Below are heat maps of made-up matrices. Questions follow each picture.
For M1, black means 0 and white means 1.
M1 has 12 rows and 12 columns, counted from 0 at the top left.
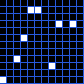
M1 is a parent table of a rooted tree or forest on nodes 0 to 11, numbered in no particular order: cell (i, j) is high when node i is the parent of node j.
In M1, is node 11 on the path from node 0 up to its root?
yes
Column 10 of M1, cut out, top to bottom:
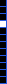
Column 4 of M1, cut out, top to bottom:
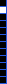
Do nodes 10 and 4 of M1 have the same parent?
no
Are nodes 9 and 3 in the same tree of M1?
no
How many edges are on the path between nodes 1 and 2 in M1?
4
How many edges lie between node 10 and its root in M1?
3
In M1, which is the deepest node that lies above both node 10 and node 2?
3
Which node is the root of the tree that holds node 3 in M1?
1
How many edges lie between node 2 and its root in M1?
4
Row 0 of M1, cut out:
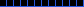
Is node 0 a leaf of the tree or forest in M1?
yes
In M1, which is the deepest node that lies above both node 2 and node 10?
3
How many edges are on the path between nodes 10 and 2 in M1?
3
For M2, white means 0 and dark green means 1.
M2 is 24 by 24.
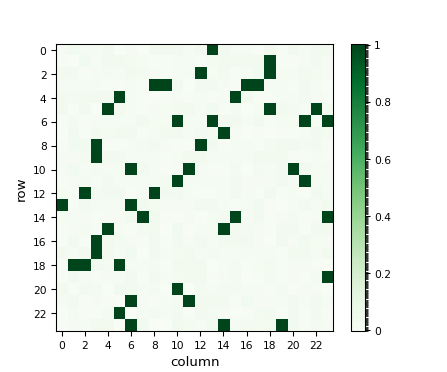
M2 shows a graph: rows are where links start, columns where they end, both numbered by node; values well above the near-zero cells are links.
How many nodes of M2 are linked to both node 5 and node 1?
1
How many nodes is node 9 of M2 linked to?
1
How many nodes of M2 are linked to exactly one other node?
9
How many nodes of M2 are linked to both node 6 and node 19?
1
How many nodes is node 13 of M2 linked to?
2
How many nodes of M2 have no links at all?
0
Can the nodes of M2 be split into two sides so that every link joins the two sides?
yes
